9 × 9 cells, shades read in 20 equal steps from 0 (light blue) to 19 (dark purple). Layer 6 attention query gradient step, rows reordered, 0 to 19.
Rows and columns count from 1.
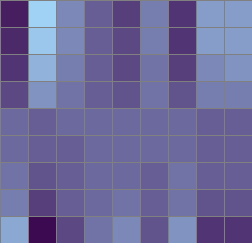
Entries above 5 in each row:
6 6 8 9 9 9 9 9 8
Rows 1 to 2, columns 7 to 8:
15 5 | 15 5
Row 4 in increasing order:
6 8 8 9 9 11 12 12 13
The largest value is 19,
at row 9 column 2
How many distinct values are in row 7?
4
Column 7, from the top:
15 15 14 12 10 10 9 9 6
